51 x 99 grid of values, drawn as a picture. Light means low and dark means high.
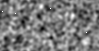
Stripes: none. Grain: blotchy. Slope: none. Histogram: bell-shaped. Lone odd cells: 4, each lower than its neighbours.
